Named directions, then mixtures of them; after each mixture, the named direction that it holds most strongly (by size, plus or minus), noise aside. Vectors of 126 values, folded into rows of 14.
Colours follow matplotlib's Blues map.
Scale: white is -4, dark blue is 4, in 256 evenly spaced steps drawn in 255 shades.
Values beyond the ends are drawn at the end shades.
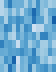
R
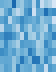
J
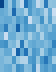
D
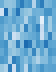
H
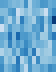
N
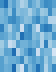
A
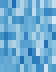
J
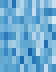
J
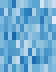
H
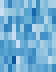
R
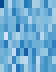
D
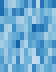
R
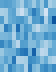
R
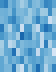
A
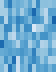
R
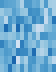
R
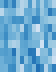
A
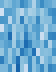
N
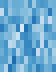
A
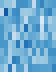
H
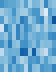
N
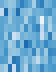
H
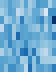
N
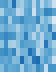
J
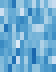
R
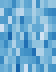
J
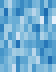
R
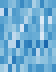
H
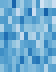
J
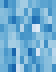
A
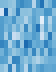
H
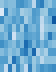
H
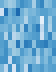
H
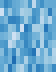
A
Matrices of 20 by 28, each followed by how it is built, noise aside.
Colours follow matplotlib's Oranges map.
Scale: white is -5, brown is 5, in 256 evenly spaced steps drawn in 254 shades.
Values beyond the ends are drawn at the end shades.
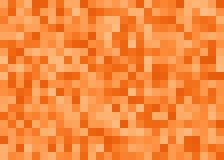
noise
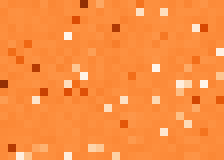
sparse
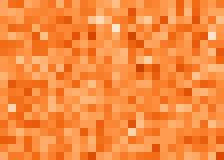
noise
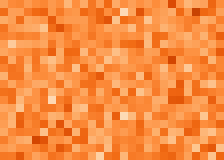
noise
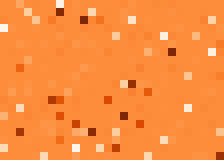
sparse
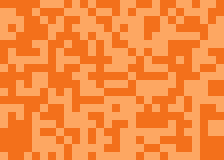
noise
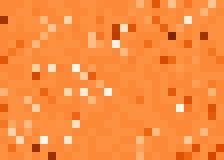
sparse
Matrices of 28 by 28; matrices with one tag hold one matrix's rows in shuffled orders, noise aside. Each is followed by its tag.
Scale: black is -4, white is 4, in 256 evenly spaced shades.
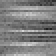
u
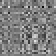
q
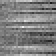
u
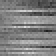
u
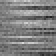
u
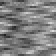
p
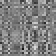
q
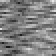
p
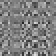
q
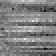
u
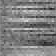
u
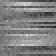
u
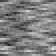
p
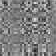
q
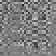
q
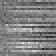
u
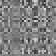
q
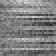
u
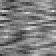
p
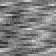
p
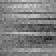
u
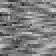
p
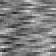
p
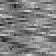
p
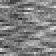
p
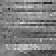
u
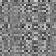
q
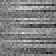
u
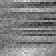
u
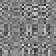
q
